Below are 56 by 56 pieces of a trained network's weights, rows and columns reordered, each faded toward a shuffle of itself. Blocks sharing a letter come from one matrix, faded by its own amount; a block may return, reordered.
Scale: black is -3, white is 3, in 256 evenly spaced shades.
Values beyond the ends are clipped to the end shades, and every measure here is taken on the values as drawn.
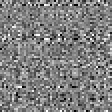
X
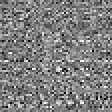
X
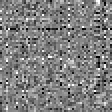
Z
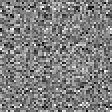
X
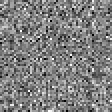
X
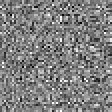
X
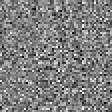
X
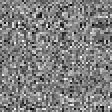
X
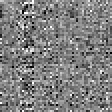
Z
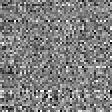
X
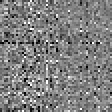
Z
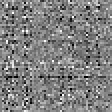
Z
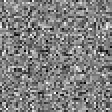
X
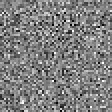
X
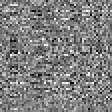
X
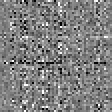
Z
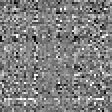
Z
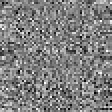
X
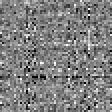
Z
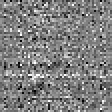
Z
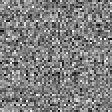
X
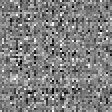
Z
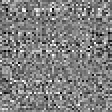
X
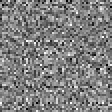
X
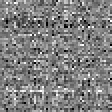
Z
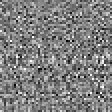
X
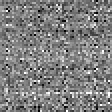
Z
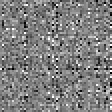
Z
